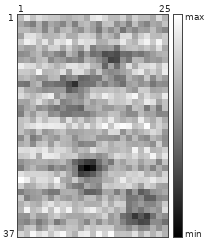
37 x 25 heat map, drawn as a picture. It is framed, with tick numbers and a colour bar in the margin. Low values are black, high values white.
Slope: none. Stripes: horizontal, repeating 8 times. Dips: four. Odd rows or columns: none. Average level on the scale: 70%.
